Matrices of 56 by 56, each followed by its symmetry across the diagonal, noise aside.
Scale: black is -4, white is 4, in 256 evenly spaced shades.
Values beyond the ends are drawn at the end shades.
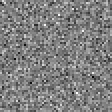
antisymmetric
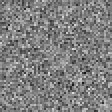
symmetric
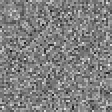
symmetric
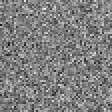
antisymmetric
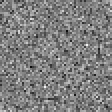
symmetric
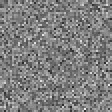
symmetric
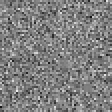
antisymmetric
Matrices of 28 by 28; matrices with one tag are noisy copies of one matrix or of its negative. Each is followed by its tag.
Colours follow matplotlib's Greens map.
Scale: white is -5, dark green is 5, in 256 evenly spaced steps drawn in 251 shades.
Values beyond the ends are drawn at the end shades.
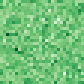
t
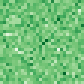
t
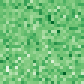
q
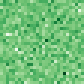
t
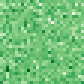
q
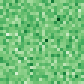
t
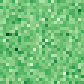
t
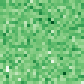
q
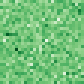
t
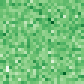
q
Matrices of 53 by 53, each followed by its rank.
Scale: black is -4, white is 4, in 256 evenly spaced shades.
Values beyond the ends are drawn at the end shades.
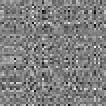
five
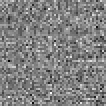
ten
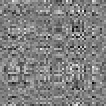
five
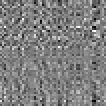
five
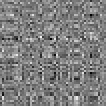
five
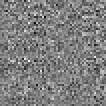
ten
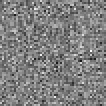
ten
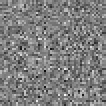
ten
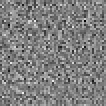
ten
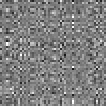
five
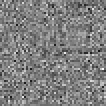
ten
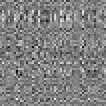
five
